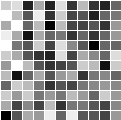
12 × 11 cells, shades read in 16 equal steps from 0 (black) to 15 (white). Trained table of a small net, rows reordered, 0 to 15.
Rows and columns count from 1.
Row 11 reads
10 4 8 4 11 3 7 7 5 4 8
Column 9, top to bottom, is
3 2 5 3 0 8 11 7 8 6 5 5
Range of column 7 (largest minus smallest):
11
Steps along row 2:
down down up down up down up down up up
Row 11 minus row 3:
0 -11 2 -7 11 -8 3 3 0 1 -1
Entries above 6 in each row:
5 5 5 5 5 6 6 6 7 10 6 5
